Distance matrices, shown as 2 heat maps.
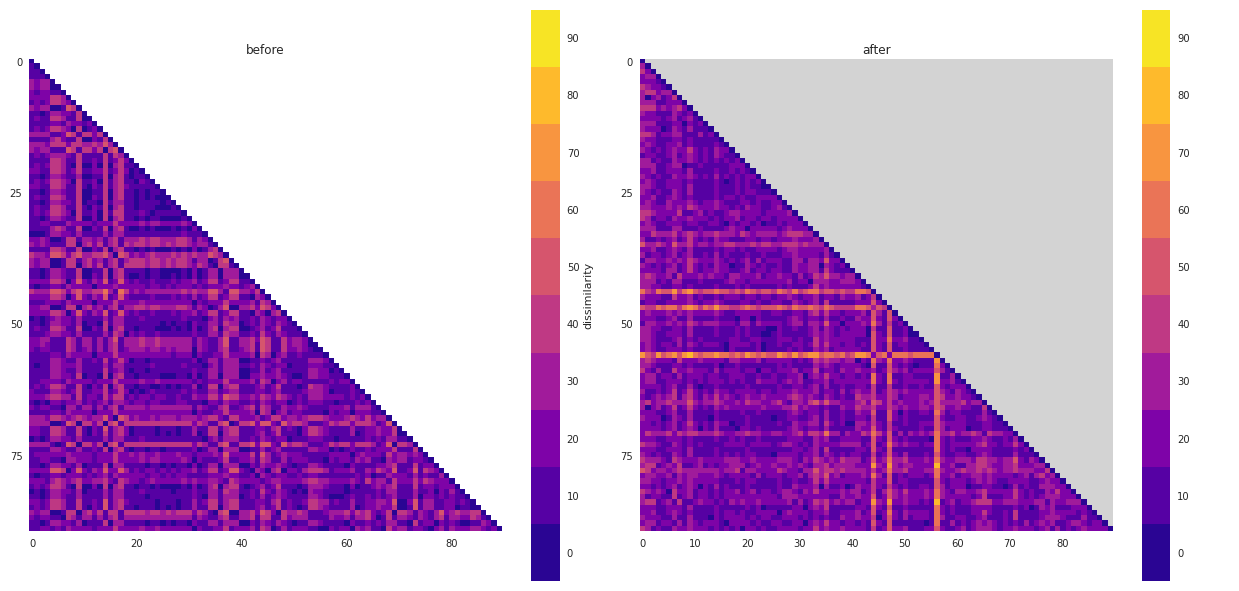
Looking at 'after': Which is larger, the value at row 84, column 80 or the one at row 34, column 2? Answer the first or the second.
the first
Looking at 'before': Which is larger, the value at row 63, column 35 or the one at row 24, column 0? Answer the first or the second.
the first
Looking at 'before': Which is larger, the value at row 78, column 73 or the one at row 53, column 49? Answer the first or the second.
the first
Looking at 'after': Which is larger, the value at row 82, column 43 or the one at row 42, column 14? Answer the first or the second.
the first
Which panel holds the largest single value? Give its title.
after
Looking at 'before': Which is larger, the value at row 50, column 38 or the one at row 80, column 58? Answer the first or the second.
the first
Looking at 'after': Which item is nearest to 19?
89
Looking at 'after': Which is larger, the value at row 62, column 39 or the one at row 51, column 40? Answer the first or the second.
the second
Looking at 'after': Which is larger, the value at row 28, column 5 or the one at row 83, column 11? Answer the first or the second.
the first
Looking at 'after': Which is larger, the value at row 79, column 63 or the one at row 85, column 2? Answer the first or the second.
the first
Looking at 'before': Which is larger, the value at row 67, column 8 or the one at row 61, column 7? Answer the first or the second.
the second
